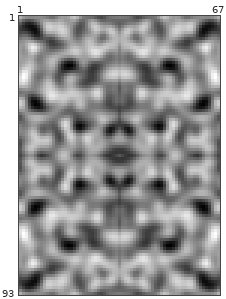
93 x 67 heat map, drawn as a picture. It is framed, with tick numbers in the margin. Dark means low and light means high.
Slope: none. Lone odd cells: none. Mirror symmetry: left to right and top to bottom. Seam: none. Odd rows or columns: none. Grain: blotchy.
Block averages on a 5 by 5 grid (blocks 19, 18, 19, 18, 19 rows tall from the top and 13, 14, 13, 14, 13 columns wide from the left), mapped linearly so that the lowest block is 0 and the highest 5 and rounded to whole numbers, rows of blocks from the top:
34543 / 44244 / 45054 / 44244 / 34543
